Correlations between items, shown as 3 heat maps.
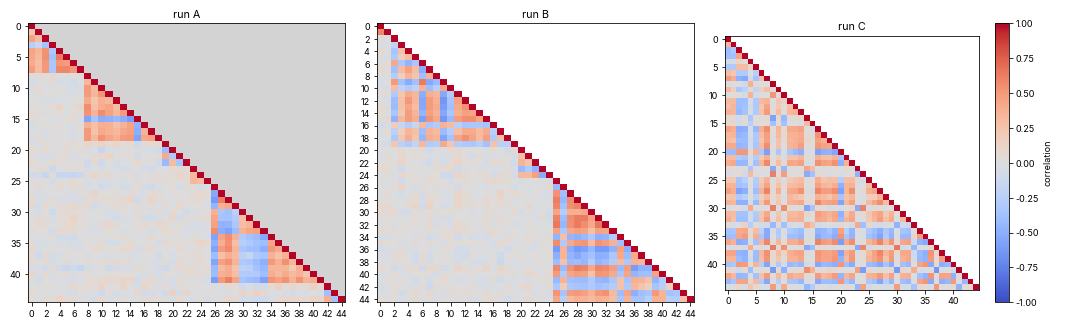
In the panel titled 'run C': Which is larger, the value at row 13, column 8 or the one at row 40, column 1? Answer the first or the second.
the first
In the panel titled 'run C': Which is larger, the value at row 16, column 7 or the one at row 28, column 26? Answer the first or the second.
the first
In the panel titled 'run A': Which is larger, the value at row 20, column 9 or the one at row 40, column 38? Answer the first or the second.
the second
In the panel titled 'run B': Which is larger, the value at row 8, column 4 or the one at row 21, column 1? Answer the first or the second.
the first
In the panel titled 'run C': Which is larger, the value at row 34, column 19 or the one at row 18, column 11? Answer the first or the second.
the second
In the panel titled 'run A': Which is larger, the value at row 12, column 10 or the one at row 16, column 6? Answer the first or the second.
the first
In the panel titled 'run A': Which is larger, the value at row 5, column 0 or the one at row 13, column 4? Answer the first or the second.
the first
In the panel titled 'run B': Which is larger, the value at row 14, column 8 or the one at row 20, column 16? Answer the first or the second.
the first
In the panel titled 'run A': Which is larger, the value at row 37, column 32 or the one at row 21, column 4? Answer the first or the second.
the second
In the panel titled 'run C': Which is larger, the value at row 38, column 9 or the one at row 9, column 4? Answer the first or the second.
the first
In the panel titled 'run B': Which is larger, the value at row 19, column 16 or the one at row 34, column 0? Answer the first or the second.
the first
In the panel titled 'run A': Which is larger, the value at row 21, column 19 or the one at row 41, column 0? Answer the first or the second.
the first
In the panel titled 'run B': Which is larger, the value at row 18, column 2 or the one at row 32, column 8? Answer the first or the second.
the second
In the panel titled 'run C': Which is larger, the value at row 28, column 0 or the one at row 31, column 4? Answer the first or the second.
the first
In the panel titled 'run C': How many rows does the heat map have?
45
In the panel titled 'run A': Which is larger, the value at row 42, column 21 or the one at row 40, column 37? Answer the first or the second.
the second
